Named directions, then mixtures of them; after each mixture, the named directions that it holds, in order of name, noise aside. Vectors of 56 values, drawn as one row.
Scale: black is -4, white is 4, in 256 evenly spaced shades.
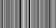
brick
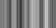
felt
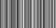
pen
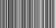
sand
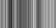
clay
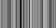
brick, felt, pen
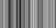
brick, clay, felt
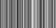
felt, pen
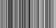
brick, clay, sand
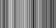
clay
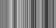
clay, felt, pen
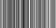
brick, clay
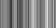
clay, felt, pen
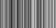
clay, pen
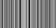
brick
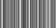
brick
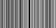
brick, sand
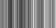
clay, felt, sand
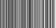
sand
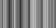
brick, clay, felt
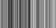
brick, clay, sand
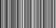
pen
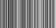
sand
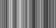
clay, felt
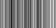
clay, felt, pen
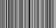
brick, sand
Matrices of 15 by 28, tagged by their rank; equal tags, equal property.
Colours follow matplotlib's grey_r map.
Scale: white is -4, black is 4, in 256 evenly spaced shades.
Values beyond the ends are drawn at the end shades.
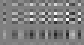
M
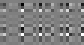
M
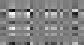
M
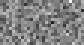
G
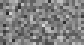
G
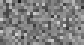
G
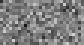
G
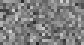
G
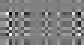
M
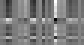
M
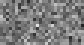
G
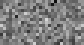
G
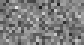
G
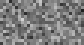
G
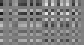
M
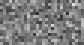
G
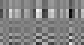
M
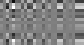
M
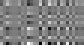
M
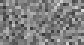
G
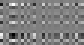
M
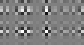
M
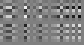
M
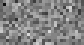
G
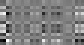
M
